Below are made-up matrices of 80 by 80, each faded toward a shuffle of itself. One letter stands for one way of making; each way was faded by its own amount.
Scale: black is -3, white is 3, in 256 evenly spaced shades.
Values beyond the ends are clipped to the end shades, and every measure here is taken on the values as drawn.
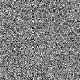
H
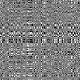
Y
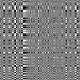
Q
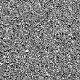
H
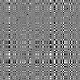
Q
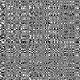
Y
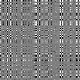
Q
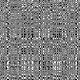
Y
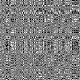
Y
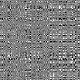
Y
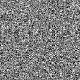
H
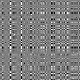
Q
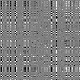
Q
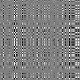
Q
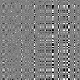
Q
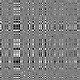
Q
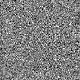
H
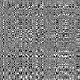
Y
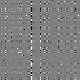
Q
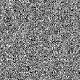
H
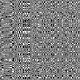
Y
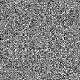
H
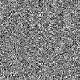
H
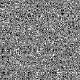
H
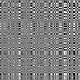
Q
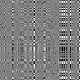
Q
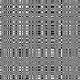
Q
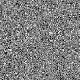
H
